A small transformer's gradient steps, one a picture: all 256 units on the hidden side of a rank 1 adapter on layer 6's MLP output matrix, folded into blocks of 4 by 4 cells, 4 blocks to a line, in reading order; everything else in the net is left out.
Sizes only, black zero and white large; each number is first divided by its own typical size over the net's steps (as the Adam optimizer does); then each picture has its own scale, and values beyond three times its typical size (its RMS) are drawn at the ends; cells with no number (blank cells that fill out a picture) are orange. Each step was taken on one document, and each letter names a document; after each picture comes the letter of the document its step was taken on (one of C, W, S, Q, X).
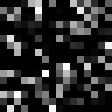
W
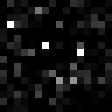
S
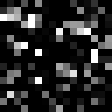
W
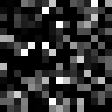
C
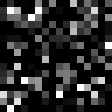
W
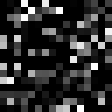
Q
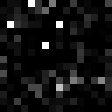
S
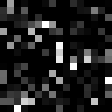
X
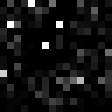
S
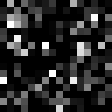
S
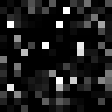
S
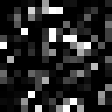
Q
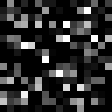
C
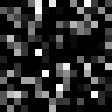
W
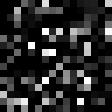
Q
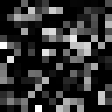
Q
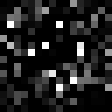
S
